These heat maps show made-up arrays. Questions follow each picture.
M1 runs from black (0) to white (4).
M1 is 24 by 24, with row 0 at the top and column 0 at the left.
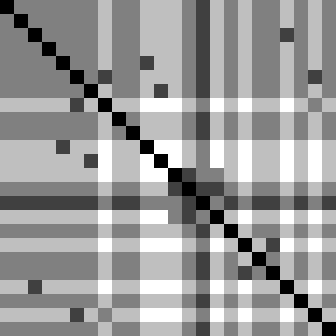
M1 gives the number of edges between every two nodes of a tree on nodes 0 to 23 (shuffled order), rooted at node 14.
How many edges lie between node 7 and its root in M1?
2
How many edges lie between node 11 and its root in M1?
2
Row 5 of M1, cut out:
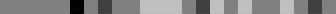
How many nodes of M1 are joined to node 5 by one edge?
3
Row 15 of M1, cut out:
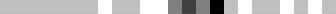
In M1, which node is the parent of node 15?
13
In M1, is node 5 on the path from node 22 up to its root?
yes
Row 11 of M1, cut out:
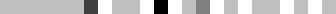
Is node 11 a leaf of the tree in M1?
yes
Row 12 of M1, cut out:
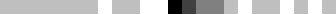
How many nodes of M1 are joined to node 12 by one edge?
1
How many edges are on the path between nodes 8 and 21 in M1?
2
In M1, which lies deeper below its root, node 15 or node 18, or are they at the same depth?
node 15
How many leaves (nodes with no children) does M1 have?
17
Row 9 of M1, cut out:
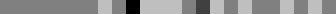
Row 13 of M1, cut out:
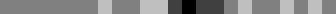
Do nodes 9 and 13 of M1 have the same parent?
yes
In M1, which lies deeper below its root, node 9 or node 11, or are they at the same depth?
node 11
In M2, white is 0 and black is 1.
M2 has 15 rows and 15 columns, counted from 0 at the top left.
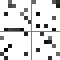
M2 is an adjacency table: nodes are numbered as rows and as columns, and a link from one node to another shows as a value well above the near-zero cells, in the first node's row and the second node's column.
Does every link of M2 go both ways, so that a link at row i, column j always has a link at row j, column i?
no
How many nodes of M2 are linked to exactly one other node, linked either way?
0
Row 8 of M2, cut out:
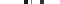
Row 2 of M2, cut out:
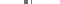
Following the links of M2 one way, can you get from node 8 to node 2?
yes
